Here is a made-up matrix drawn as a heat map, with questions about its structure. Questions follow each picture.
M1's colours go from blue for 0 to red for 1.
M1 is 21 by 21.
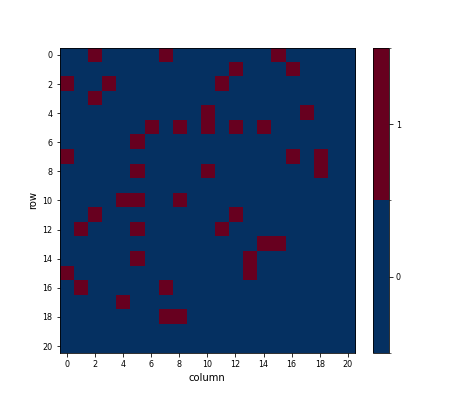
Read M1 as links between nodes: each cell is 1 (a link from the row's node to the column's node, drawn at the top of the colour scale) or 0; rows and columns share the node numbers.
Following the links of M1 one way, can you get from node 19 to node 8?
no
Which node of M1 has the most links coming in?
node 5
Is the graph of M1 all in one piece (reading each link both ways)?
no
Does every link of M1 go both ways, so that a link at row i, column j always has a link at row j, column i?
yes
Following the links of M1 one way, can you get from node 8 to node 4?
yes
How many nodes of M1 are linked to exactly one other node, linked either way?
3
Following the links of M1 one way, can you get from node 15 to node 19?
no
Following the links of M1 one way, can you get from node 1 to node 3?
yes
